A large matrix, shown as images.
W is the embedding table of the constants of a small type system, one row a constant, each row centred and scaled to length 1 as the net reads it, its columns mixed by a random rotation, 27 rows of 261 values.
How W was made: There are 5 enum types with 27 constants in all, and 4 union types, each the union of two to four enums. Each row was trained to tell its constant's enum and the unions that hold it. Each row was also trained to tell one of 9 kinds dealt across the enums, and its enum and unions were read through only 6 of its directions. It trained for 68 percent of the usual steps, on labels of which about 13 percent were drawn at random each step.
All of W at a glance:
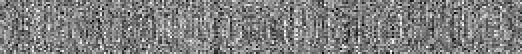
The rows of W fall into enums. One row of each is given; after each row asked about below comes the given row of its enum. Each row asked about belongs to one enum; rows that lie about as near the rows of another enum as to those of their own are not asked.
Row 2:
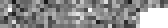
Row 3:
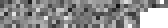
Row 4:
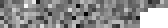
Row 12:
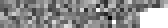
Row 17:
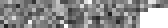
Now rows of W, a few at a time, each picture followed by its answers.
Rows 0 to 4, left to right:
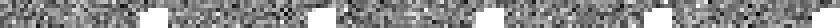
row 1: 12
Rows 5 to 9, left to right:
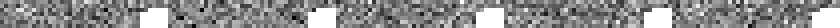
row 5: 17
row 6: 4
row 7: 4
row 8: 17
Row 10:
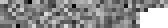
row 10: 3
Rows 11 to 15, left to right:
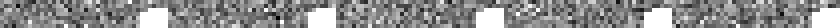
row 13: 3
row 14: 3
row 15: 17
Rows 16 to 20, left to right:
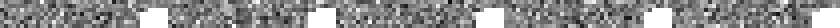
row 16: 17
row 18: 17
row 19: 4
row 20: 4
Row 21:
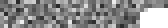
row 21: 4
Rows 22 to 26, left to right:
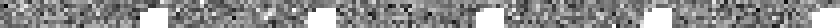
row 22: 3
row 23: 2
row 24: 3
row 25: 2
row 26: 12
